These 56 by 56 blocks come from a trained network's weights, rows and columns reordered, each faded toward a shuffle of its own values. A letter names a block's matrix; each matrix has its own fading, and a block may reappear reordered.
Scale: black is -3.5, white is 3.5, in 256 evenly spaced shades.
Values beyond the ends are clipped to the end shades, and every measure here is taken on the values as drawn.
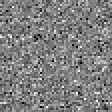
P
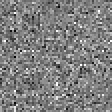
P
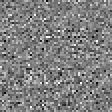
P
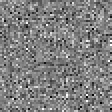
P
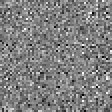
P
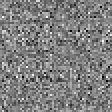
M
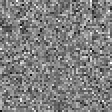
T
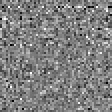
M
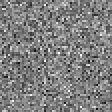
T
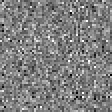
P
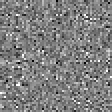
P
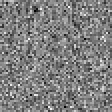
T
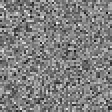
T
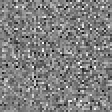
P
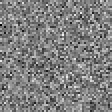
T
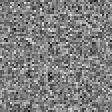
T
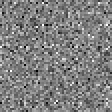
P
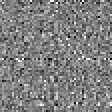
M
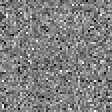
P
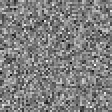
T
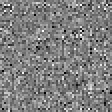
P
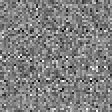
M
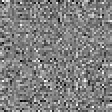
M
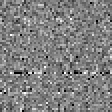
M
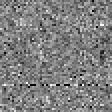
M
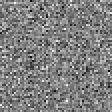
T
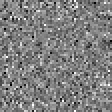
P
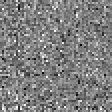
P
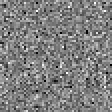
P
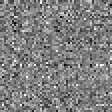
M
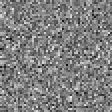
T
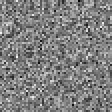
T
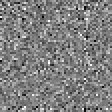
P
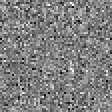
P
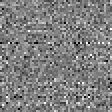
M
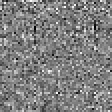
P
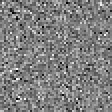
P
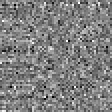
M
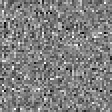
P
